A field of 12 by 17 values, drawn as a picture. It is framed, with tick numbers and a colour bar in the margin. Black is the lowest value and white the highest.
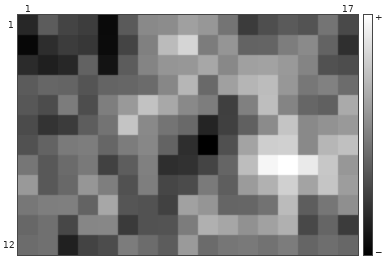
Histogram: bell-shaped. Odd rows or columns: none. Ninth with the highest average: middle right.
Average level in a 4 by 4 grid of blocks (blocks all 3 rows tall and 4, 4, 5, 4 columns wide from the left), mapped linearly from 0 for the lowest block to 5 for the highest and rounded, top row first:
0 2 3 2 / 1 3 3 3 / 2 2 2 5 / 2 2 3 2
